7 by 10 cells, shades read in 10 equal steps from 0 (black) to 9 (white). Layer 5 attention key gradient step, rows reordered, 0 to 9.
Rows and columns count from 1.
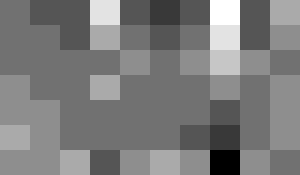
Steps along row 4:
down same up down same same up down up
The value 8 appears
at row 1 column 4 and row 2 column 8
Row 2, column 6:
3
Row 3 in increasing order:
4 4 4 4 4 4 5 5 5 7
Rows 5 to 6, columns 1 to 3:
5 5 4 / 6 5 4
